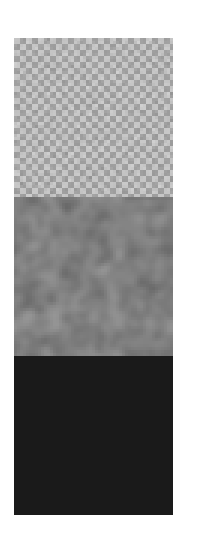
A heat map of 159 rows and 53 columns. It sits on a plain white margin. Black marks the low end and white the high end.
The table splits into 3 rows of 1 panel. Panel 1,1: high, checkered. Panel 2,1: middling, blotchy, faint in contrast. Panel 3,1: very low, flat.
